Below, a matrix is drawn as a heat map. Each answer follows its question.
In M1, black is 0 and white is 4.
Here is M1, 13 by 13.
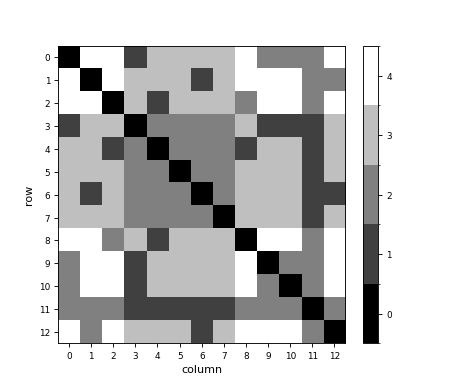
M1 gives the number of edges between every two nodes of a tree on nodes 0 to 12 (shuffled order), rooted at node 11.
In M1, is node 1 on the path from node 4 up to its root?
no
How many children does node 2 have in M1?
0
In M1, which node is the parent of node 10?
3
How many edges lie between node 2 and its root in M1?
2
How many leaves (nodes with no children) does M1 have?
9
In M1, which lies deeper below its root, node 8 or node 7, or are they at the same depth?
node 8
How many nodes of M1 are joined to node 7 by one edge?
1
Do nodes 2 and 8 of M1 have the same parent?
yes
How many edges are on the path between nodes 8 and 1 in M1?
4
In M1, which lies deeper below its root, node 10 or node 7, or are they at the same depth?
node 10
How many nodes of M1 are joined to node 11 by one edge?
5
